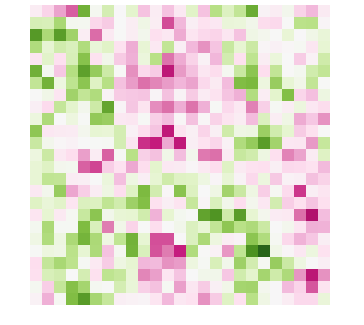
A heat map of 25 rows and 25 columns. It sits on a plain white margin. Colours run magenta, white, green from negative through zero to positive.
The halves do not mirror each other. On average the colour sits 50% of the way up the scale. The histogram is bell-shaped. No single row or column stands out from its neighbours.
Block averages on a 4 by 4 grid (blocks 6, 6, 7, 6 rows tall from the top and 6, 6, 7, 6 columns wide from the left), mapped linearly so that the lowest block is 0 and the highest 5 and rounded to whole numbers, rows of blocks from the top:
5 1 2 3
5 0 1 3
3 3 4 0
5 2 3 2
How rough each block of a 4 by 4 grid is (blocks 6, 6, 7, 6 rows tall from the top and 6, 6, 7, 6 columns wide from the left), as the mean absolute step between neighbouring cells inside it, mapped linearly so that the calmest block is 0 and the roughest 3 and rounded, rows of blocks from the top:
3 2 1 0 | 1 1 1 2 | 1 2 1 1 | 1 1 2 2
